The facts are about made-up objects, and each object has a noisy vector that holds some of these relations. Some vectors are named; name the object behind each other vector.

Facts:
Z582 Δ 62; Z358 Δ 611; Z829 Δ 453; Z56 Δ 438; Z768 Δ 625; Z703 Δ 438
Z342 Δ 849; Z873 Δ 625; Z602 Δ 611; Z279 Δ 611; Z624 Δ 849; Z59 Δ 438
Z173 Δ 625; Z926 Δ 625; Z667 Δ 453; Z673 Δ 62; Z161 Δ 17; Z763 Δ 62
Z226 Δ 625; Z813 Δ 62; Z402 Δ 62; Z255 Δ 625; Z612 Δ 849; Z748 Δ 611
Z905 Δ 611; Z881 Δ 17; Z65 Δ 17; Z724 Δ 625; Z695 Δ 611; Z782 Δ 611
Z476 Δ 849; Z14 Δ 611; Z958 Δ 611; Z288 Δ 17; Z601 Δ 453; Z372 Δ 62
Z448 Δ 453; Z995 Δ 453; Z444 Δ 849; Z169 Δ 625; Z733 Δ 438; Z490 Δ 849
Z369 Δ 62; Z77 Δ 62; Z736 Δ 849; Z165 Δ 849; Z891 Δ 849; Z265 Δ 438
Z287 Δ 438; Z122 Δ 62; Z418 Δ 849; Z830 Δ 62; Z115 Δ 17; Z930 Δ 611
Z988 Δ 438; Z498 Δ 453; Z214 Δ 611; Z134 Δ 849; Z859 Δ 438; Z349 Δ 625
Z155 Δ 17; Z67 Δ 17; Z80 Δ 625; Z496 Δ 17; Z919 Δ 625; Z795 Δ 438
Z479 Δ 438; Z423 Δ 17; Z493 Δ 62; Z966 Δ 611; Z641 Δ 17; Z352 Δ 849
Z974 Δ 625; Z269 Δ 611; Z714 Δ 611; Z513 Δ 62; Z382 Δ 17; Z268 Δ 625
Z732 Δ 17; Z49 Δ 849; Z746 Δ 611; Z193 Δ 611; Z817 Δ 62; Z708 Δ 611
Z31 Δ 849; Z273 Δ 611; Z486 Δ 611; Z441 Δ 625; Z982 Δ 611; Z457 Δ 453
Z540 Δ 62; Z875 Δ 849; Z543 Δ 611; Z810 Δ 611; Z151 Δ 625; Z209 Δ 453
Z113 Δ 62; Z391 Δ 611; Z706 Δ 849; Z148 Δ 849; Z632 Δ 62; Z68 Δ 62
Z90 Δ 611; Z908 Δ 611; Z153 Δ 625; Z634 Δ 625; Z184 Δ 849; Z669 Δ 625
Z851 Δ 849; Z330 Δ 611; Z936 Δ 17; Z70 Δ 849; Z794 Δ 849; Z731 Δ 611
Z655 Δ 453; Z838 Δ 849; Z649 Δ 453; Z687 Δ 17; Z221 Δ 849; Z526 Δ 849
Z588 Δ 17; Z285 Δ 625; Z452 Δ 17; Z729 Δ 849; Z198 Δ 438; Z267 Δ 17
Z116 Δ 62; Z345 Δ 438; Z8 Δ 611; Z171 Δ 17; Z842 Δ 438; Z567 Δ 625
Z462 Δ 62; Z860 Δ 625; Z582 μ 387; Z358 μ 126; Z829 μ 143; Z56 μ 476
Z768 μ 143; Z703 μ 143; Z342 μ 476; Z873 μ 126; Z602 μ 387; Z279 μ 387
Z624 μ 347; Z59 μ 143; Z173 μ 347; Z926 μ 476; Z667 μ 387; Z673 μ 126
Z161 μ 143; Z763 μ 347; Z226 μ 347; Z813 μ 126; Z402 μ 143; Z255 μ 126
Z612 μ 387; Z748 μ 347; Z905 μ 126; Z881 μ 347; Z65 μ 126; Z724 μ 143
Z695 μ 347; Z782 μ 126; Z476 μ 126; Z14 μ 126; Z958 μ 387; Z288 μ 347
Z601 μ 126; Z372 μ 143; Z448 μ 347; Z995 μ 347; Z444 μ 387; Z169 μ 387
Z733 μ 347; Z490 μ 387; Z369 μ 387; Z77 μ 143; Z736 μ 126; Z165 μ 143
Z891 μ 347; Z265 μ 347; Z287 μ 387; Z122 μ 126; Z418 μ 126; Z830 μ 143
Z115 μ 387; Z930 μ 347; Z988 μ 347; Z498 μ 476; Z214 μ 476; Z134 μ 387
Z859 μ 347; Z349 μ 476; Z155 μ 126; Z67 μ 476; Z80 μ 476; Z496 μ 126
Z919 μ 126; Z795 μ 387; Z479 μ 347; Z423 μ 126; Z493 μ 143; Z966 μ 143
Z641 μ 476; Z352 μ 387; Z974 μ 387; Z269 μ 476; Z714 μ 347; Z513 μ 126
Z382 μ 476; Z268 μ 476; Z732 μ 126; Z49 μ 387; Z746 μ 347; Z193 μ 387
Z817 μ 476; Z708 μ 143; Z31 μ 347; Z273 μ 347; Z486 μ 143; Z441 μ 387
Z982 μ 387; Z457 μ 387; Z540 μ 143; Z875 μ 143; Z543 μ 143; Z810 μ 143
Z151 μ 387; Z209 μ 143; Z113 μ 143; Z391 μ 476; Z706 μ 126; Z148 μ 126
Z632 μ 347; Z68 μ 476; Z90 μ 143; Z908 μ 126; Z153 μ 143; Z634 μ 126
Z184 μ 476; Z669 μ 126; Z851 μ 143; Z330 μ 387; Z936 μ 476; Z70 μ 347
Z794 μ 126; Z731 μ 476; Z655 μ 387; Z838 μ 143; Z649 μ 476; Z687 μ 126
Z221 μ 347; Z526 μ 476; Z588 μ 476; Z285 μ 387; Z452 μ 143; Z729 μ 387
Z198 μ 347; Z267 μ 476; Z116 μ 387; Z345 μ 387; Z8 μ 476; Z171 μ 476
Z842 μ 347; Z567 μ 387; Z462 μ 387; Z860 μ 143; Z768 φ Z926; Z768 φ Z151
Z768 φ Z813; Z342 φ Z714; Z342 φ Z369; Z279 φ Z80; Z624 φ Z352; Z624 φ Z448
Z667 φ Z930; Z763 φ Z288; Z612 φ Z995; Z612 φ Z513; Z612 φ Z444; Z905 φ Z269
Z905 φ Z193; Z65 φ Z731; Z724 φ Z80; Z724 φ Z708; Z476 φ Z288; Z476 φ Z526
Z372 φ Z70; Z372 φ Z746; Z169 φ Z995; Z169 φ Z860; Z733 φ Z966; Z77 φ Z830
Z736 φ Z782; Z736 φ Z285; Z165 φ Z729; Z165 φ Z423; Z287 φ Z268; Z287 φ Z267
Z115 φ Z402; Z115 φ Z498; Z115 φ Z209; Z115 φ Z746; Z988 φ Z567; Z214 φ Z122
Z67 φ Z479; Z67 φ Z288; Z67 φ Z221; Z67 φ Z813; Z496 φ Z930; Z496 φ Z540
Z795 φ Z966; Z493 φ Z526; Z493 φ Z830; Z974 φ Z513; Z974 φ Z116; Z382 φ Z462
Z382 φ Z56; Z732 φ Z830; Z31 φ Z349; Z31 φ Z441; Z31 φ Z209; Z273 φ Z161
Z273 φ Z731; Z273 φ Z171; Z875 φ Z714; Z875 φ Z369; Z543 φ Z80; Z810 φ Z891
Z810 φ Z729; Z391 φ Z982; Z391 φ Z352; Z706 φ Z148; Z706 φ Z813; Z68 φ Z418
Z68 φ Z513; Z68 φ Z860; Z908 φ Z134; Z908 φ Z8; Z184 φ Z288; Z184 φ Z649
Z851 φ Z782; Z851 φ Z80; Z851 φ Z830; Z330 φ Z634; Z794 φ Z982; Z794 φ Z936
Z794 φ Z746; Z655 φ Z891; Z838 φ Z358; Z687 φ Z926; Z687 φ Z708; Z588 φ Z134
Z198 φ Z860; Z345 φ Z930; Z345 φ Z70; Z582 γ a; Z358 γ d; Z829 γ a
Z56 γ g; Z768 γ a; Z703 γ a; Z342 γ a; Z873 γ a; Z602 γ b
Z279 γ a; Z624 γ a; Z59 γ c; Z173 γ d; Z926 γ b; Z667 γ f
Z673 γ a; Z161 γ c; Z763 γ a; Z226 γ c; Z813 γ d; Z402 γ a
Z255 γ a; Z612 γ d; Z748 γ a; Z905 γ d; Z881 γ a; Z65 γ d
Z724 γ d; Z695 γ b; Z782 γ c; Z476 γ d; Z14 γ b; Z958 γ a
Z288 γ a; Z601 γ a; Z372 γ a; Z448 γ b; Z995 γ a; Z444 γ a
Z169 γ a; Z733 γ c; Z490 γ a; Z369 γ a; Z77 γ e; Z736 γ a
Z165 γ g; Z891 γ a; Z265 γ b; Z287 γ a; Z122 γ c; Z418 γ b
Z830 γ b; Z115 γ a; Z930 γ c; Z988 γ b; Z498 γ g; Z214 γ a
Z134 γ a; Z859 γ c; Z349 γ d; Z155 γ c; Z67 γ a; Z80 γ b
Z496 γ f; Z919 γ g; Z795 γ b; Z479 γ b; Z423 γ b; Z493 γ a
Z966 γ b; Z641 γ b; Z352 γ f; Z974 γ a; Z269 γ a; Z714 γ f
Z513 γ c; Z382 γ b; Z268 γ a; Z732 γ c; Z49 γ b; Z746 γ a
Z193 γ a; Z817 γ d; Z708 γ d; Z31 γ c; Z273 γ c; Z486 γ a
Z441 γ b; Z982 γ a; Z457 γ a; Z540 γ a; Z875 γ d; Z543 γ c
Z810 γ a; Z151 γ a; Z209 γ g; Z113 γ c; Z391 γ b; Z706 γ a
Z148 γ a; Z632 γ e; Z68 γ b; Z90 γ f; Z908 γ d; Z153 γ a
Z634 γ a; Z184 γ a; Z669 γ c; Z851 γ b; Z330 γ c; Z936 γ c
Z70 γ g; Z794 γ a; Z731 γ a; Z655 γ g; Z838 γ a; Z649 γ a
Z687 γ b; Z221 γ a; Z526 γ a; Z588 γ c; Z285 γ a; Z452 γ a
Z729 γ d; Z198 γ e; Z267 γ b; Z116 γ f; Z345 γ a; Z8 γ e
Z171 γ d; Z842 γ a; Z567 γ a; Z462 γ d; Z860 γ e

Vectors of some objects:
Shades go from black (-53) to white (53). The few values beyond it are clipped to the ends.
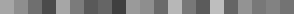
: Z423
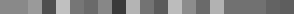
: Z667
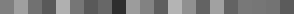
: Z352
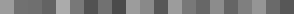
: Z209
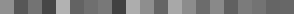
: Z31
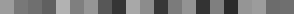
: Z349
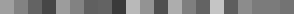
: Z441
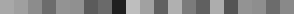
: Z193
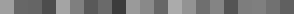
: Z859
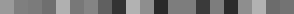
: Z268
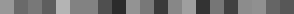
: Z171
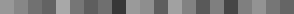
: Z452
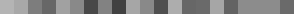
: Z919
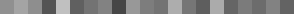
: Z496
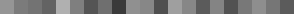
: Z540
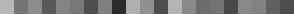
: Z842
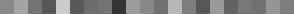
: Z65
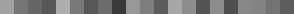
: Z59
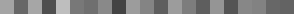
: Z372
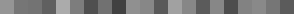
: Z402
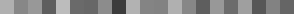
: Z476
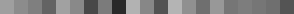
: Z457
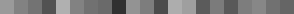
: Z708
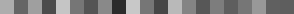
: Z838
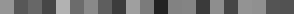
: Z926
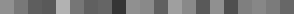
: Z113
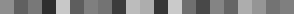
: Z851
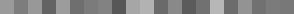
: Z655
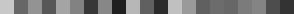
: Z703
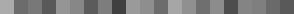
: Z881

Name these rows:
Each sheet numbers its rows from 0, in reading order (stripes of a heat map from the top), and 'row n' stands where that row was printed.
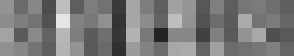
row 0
Z875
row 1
Z77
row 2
Z498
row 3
Z729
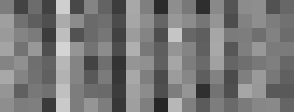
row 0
Z382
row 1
Z226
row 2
Z687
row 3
Z768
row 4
Z369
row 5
Z153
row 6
Z526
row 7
Z724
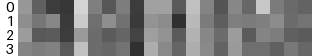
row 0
Z830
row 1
Z543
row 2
Z265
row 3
Z612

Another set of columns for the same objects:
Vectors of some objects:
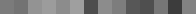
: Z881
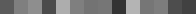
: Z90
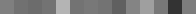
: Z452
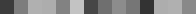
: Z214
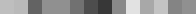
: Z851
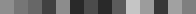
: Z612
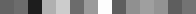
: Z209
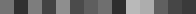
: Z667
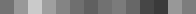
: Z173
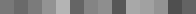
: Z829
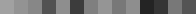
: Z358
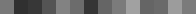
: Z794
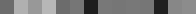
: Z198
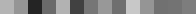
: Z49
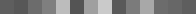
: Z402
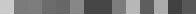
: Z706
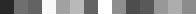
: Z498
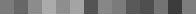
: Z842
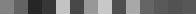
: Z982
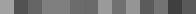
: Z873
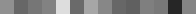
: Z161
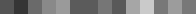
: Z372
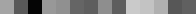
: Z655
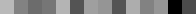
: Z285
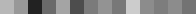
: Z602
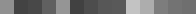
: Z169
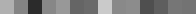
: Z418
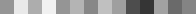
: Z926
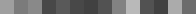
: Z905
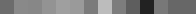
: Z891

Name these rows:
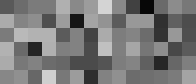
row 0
Z930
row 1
Z462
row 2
Z632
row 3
Z919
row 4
Z65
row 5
Z988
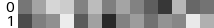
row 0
Z649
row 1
Z68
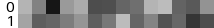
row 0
Z795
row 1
Z634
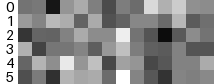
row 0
Z165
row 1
Z763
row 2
Z746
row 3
Z122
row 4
Z641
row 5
Z70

